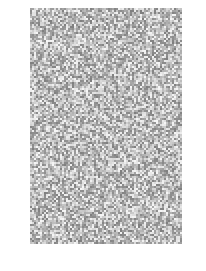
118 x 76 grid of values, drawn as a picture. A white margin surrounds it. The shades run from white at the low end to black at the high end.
Histogram: flat. Symmetry: a half turn. Stripes: none. Grain: fine.
